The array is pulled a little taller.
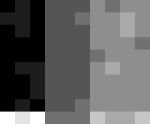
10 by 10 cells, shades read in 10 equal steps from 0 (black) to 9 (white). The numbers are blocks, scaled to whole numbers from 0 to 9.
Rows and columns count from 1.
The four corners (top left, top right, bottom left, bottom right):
0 5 9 7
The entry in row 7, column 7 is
5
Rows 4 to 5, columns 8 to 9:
5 5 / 5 5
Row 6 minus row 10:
-9 -7 -8 -1 -1 -1 -2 0 -1 -2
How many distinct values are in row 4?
4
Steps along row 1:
up down up same same up down up same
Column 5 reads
3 3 3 3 3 3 3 3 3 4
